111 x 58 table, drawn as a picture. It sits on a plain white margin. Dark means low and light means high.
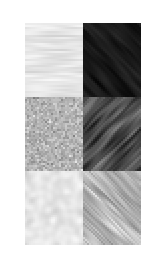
The table splits into 3 rows of 2 panels. Panel 1,1: very high, streaked across, faint in contrast. Panel 1,2: very low, slanting down to the right, faint in contrast. Panel 2,1: high, fine-grained. Panel 2,2: low, slanting up to the right. Panel 3,1: very high, blotchy, faint in contrast. Panel 3,2: high, slanting down to the right.
